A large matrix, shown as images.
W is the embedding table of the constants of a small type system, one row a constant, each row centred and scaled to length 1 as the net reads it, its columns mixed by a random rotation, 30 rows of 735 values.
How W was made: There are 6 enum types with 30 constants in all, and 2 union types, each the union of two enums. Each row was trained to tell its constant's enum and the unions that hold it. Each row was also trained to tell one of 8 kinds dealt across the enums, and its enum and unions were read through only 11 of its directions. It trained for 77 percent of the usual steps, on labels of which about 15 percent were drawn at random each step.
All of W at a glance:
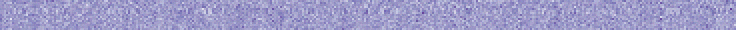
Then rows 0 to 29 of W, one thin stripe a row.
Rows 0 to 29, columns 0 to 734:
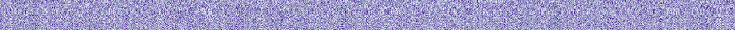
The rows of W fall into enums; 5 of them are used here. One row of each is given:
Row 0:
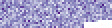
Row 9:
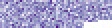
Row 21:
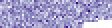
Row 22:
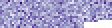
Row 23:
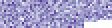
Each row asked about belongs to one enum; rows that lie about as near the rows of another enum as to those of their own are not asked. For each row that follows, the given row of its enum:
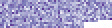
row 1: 22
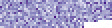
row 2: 22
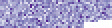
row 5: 21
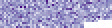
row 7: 0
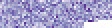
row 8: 9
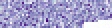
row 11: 21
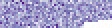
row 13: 9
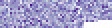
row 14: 21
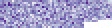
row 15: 23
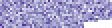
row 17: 22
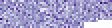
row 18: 0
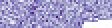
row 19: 21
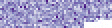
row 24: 0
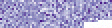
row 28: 0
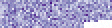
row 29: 9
